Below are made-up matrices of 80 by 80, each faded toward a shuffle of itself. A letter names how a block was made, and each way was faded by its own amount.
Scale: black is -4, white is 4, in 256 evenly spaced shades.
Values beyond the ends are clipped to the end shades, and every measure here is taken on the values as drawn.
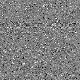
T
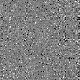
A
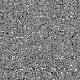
T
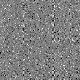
A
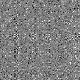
A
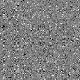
A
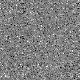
T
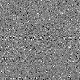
T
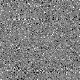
T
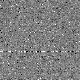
T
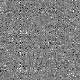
A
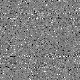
T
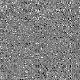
A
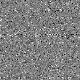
T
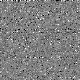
T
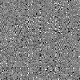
A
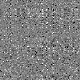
A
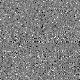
T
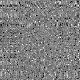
A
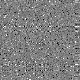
T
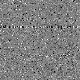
T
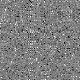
A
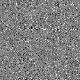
T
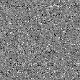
T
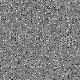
T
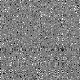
A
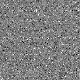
T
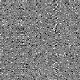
A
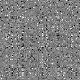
A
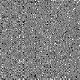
A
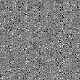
A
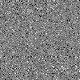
T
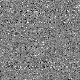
T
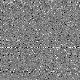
T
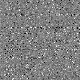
T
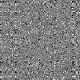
A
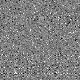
T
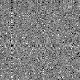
A
